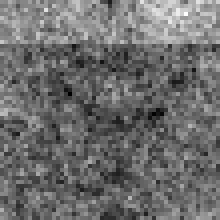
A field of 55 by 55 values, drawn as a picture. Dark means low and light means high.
There are no regular stripes. The top part is higher, up to a seam about 20% of the way down. The ninth with the highest average is the top right. The field is mottled with small blotches.
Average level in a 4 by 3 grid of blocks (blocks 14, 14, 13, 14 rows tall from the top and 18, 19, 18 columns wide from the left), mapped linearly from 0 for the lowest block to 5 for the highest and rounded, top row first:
335 / 101 / 101 / 102
